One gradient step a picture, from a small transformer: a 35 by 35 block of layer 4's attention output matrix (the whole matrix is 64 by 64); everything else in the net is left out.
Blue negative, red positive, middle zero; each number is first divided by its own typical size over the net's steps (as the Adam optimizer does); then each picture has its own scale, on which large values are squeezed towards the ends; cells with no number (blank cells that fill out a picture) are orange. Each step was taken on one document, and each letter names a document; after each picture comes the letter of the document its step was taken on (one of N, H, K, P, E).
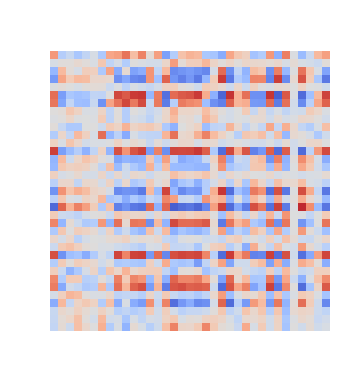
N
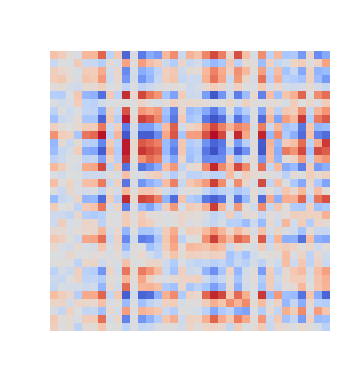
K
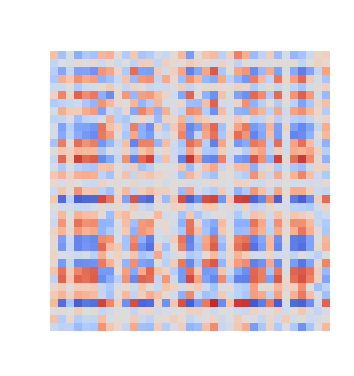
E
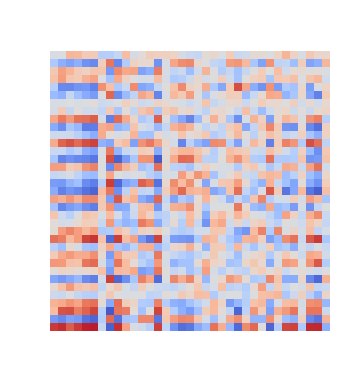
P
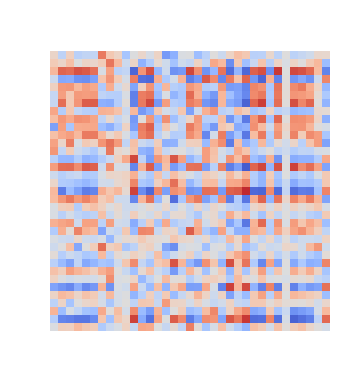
E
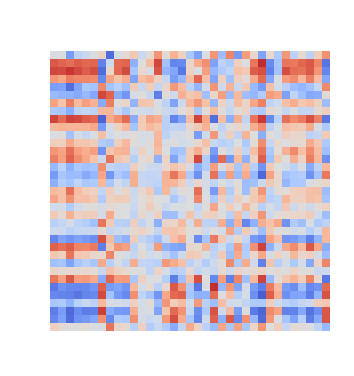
P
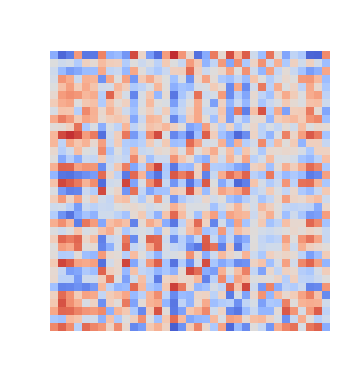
P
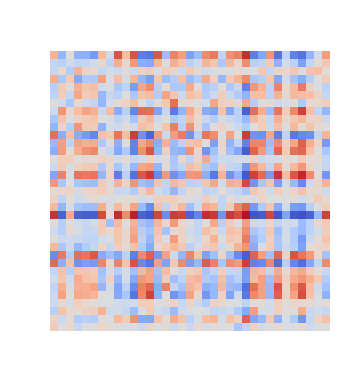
E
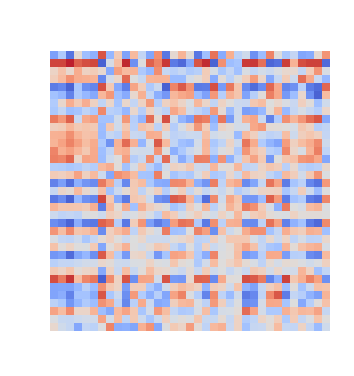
P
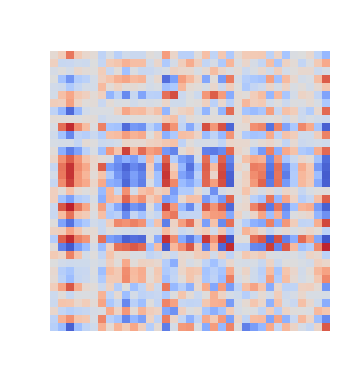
N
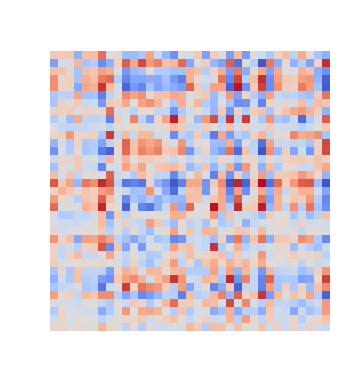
K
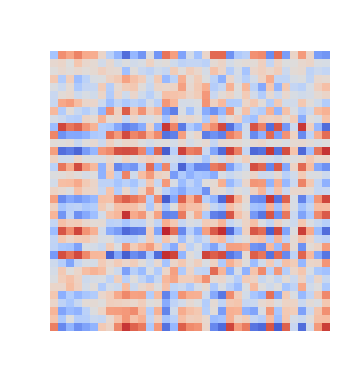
N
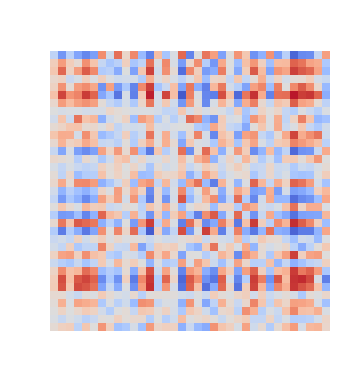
E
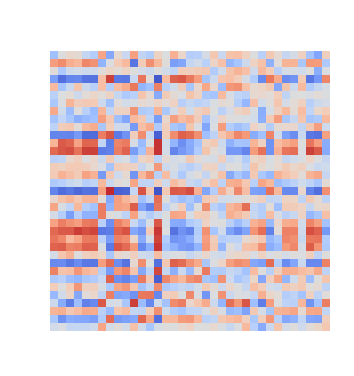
P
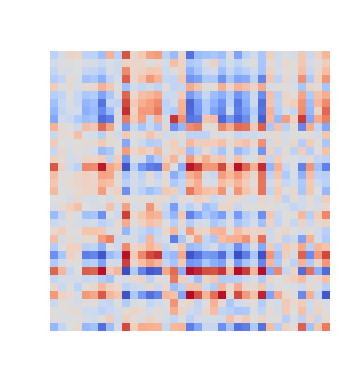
K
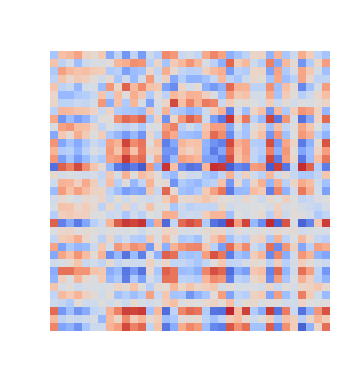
N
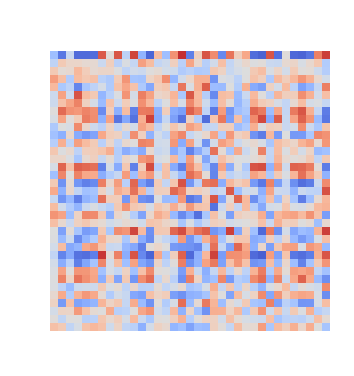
E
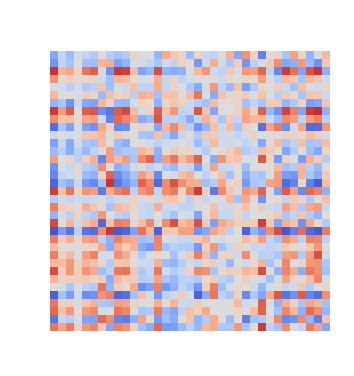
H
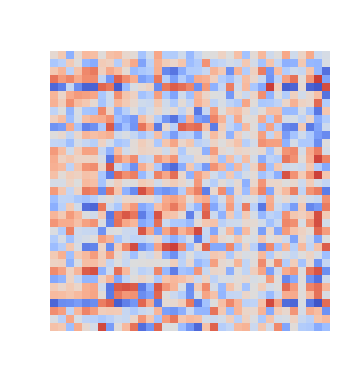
P
